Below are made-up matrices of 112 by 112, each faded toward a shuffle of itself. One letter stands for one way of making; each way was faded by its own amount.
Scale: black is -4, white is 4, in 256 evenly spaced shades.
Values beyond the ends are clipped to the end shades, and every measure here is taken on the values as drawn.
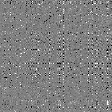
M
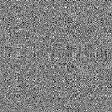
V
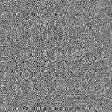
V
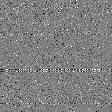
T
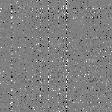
M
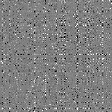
M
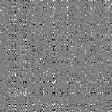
M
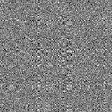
V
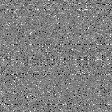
T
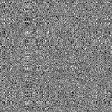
V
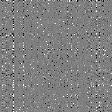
M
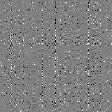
M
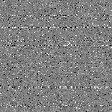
T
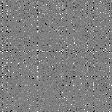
M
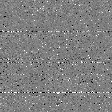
T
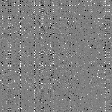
M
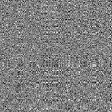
V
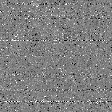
T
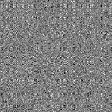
V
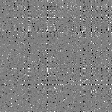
M
